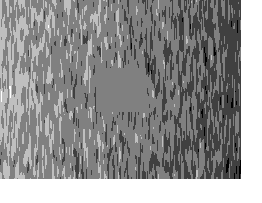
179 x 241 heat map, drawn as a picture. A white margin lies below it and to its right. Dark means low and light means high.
Streaks run downward. The centre is the calmest part. An odd patch, calmer than its surroundings, sits in the centre. On average the colour sits 50% of the way up the scale. Values rise toward the left.
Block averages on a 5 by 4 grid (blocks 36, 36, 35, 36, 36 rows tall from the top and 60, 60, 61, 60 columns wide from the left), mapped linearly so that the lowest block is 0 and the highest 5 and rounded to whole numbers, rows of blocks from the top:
5420
4320
5320
5320
4310
